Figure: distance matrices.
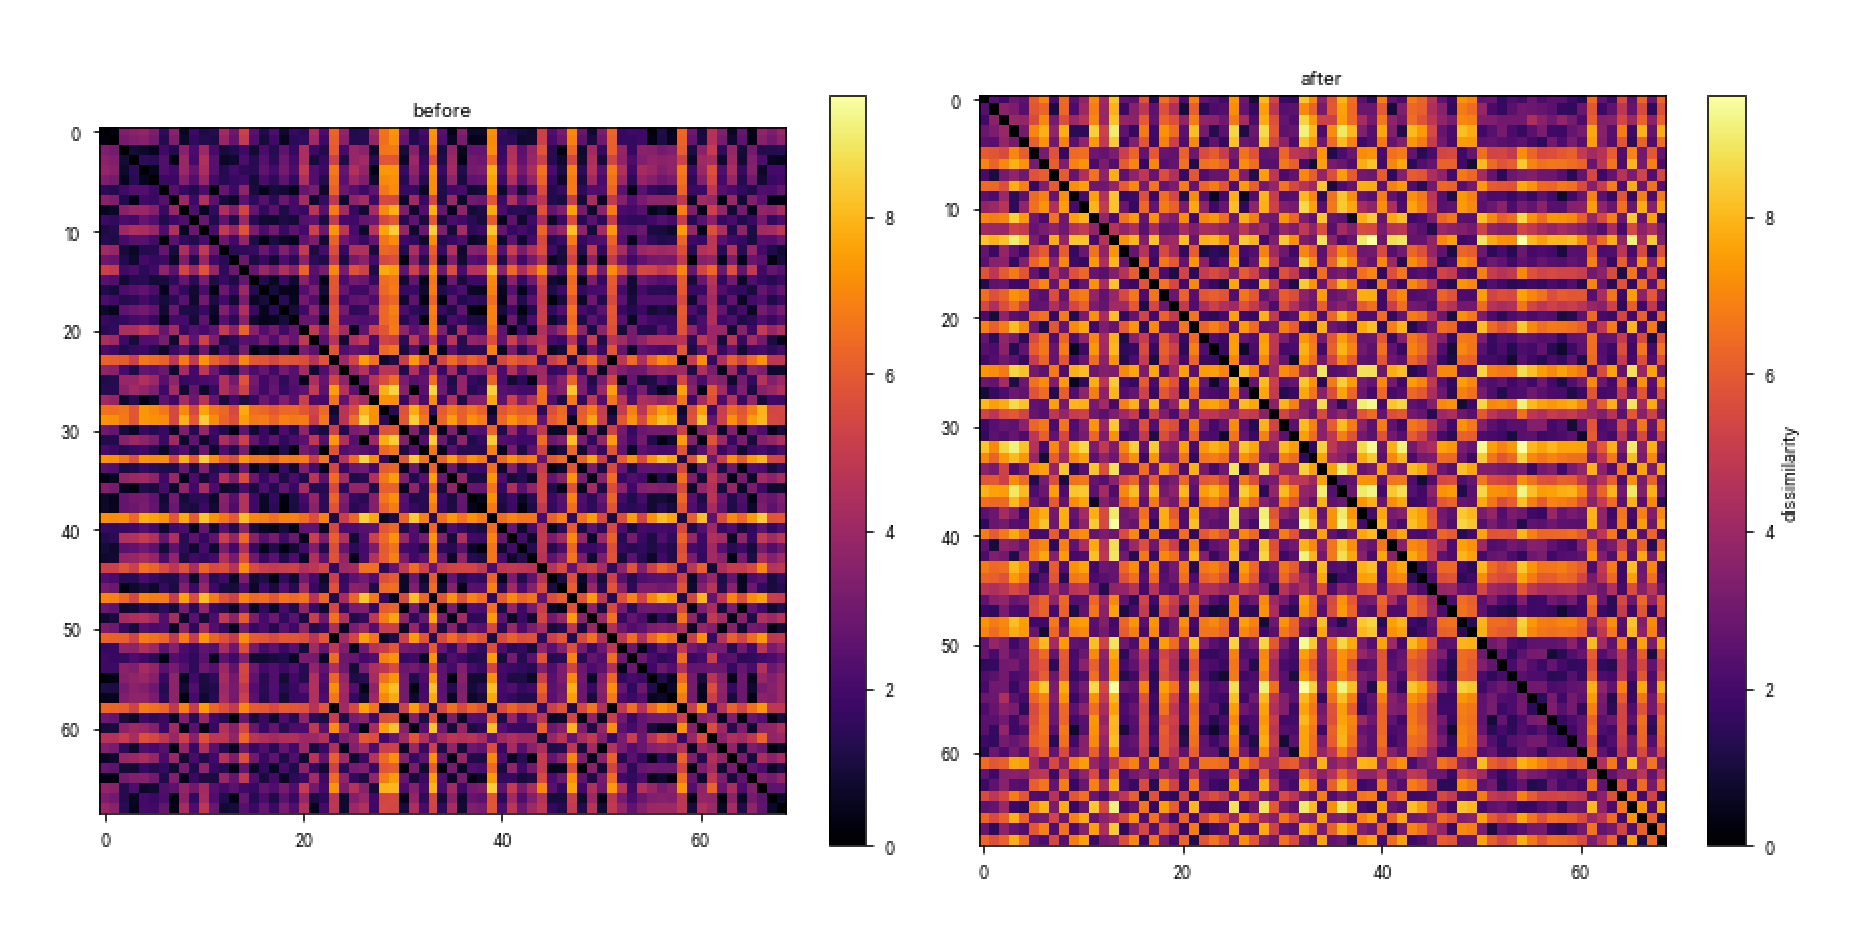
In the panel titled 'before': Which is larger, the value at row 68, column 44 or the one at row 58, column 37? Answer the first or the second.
the second
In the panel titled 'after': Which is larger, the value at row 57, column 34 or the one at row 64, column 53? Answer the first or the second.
the second
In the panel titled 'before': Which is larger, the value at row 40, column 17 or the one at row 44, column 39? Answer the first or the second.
the second
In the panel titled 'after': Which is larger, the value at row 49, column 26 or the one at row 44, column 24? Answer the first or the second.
the first
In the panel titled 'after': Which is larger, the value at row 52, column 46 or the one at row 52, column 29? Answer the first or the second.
the second
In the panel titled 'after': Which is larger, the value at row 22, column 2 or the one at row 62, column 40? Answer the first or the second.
the second
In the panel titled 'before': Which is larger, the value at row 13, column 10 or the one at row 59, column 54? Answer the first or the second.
the first
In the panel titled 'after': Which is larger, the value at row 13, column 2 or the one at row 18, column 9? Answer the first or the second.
the first
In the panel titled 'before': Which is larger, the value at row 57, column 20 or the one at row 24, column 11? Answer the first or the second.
the second
